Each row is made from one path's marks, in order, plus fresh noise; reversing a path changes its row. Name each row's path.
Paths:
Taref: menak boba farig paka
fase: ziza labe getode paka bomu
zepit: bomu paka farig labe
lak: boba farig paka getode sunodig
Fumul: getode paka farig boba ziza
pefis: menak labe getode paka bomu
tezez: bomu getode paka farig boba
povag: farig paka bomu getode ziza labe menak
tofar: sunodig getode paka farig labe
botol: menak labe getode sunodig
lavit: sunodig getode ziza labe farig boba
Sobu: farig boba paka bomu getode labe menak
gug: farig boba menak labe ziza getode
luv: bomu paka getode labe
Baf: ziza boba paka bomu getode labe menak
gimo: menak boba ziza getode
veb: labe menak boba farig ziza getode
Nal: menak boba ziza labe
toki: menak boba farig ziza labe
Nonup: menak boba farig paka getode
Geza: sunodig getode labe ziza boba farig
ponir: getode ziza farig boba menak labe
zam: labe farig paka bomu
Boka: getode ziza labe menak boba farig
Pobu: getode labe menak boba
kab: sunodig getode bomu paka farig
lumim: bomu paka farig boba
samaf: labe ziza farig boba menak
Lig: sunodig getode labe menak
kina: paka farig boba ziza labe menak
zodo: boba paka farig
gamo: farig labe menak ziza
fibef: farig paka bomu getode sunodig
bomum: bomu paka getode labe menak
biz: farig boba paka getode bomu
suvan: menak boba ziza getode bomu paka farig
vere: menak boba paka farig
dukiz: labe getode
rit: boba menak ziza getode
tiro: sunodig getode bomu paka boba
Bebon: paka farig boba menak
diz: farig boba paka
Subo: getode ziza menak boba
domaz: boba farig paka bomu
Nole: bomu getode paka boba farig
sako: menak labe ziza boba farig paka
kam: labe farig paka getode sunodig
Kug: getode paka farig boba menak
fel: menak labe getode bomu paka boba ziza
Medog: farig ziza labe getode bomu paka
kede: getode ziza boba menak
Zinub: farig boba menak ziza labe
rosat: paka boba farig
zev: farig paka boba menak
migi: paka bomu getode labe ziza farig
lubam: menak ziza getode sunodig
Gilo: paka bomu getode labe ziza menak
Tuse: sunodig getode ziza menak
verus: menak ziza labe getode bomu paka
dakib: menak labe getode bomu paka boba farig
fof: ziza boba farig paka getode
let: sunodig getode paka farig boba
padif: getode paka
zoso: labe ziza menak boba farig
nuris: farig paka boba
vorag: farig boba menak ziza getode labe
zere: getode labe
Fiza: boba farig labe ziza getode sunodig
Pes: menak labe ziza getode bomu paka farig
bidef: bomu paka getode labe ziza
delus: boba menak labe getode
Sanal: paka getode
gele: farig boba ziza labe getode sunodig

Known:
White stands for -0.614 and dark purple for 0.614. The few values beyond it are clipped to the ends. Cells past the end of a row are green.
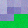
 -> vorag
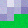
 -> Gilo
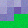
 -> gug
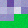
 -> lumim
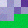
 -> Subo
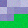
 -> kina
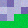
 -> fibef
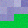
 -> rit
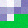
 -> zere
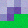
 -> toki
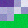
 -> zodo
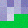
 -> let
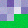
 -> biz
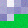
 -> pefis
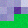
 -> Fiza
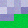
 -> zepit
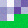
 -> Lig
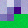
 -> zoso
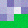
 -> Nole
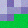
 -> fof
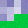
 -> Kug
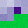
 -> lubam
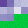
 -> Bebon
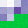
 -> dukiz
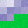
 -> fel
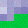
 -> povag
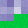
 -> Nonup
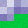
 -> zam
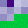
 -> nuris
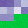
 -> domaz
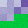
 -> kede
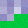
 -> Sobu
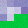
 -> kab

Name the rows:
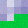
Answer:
tofar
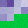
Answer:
lak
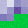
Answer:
Pes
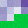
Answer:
tiro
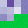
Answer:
tezez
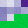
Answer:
Pobu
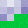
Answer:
luv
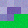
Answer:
Zinub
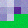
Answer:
Geza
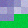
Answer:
vere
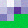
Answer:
fase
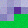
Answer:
gele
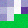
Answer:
Sanal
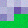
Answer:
kam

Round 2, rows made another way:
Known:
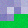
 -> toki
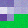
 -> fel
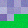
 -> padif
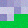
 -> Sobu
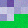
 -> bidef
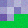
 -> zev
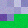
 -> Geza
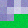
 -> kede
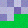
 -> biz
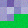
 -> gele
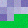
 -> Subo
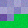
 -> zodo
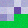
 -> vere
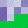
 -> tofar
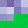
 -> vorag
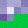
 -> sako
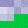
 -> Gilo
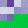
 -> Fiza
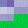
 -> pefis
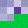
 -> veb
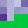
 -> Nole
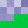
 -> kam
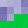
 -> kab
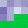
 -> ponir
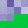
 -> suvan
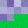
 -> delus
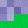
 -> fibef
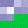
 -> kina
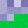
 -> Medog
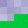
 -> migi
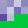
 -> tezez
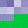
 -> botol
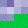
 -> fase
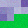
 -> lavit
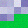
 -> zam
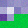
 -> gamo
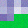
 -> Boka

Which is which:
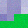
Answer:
Taref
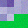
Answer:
luv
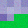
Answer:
zere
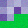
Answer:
nuris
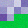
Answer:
let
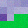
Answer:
Kug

